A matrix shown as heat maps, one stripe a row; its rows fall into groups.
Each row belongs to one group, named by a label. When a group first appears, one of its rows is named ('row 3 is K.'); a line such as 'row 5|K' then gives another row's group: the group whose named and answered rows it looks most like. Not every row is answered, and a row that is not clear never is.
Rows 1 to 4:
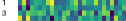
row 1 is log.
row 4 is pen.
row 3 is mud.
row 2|log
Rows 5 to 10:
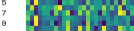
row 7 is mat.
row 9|pen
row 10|mat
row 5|pen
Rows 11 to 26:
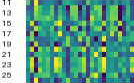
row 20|log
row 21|mud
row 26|pen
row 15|log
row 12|mud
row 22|log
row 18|mat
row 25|mud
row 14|mud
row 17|log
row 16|mud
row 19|pen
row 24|log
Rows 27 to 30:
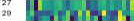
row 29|mat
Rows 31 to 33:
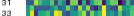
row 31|mud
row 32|mat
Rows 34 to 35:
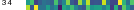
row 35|pen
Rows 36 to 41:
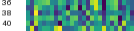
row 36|mud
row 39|mud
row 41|log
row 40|pen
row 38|pen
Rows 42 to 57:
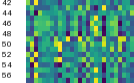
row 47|mud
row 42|pen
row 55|mud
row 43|mat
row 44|log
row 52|pen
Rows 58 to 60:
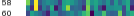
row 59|pen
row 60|mat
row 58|pen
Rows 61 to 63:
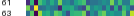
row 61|log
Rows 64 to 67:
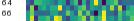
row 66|mat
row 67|log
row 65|log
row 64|mud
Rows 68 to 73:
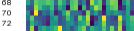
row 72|mat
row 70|pen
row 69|mud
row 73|log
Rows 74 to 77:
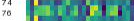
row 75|mud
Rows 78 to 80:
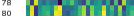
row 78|pen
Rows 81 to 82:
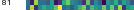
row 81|pen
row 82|log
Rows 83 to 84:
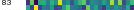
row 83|log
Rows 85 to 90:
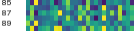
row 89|pen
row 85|pen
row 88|mat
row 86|mat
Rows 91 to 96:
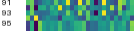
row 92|log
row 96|log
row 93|mat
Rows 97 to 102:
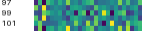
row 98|pen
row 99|mud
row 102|log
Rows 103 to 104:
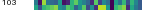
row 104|mud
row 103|pen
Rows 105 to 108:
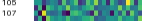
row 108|log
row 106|log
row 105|mat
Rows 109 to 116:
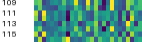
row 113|mat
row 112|pen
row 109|mat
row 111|pen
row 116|log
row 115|pen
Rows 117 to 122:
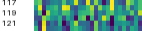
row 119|log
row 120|mud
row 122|pen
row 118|log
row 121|pen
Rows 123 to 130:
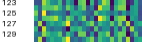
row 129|mud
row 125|pen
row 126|mud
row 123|mud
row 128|pen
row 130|log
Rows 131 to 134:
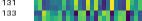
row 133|mud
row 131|mat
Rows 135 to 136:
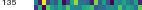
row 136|log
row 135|pen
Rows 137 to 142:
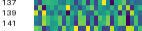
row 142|mat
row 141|mud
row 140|mud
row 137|mud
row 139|pen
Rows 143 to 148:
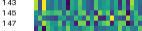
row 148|log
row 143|pen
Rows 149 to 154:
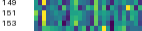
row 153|pen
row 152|pen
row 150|mat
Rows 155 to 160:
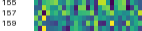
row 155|mud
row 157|log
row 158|pen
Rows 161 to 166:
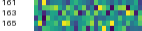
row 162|mud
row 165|log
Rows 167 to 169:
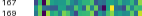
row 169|log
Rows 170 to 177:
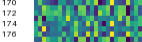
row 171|mud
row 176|mat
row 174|mat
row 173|log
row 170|mat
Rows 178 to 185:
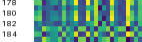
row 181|mat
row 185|mud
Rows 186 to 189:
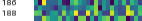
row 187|mat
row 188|mat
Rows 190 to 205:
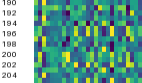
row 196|mat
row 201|log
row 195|mat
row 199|mud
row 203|mud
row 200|log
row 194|mud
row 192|pen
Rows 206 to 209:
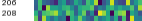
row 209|pen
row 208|mud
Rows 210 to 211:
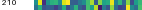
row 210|log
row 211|mat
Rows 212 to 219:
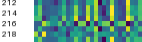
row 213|mat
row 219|mat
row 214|mat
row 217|mat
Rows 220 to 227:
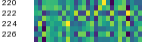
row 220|mud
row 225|log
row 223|mud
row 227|log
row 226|mud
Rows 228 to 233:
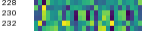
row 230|mud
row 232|log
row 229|pen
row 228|log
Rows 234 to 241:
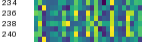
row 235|pen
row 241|pen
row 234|mat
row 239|mat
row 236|mat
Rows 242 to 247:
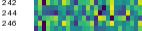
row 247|log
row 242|log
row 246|log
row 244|mat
